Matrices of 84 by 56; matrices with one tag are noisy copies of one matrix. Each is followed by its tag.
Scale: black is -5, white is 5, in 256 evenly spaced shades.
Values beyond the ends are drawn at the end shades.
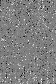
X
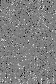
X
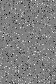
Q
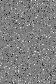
Q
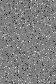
Q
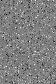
Q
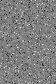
Q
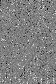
X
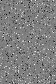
Q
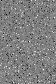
Q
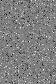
Q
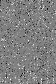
X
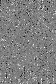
X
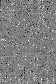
X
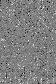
X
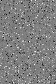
Q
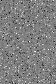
Q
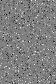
Q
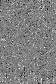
X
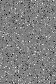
Q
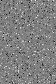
Q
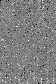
X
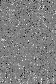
X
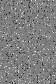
Q
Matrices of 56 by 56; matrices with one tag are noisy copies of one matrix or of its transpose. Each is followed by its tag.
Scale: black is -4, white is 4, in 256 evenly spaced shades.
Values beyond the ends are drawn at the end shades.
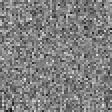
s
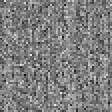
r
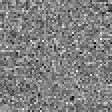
s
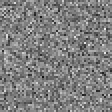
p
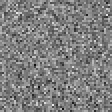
p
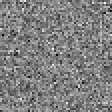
s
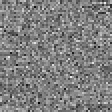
s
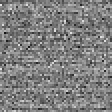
r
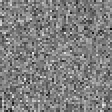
s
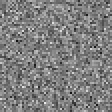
p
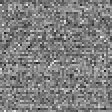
r
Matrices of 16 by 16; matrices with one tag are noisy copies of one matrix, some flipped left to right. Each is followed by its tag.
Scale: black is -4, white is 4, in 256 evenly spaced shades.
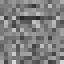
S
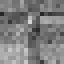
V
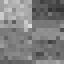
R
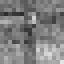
V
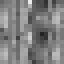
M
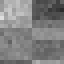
R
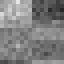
R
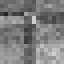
V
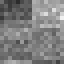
R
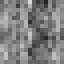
M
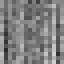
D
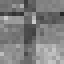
V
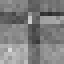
V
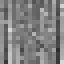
D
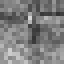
V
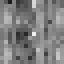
M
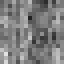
M
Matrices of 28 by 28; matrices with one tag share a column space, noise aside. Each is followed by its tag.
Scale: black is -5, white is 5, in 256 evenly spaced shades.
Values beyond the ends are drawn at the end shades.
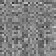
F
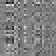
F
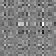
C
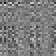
F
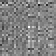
F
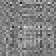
F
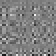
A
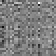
F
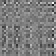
F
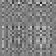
F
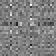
C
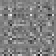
A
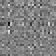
C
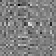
C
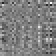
F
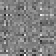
A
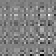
A
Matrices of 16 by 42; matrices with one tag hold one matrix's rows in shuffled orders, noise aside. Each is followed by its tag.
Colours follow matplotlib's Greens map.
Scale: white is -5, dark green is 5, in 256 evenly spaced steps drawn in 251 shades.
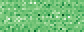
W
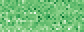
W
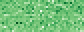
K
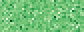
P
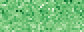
K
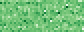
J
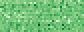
W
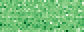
J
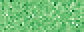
P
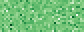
P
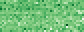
J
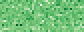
K
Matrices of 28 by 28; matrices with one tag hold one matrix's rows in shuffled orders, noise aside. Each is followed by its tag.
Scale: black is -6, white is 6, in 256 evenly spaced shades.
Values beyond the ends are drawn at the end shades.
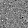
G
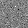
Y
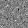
Y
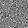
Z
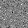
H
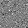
Z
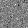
Y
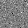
H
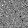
G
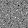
Y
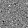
Z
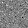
G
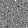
Y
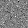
Y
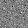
H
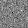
H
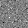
Z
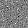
Y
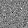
H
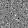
Y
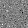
G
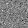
G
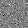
Z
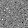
G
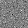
H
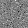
Y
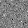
H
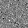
Z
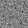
G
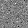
Y
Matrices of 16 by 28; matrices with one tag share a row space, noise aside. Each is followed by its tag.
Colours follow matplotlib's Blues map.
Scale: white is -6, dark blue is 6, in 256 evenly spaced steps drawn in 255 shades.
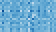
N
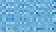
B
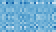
B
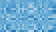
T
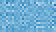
B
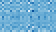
N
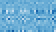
B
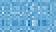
N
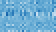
B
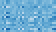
T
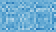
B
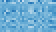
T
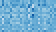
N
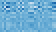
T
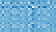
N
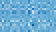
N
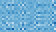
B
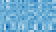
T
